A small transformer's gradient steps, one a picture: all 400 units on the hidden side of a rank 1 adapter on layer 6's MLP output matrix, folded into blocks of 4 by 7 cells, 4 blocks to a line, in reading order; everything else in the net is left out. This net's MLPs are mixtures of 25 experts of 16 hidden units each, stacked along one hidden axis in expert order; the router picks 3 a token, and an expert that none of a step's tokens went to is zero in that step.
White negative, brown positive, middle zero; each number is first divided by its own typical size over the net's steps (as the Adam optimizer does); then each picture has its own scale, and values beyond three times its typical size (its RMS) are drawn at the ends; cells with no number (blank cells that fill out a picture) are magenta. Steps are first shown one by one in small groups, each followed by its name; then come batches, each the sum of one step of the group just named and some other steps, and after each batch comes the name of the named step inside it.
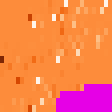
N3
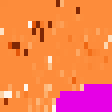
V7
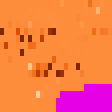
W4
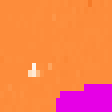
N3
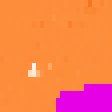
N3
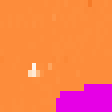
N3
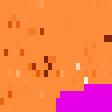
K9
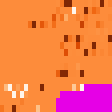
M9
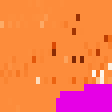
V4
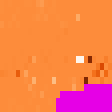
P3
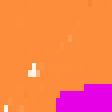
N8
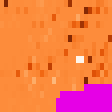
P3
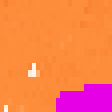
N8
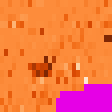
K9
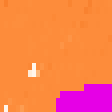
N8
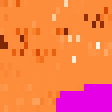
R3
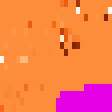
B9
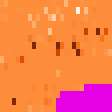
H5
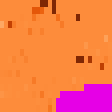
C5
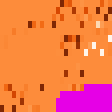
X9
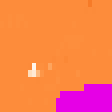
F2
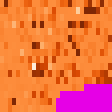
H5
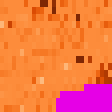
C5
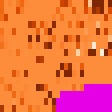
X9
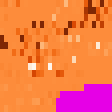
R3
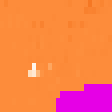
F2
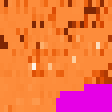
R3
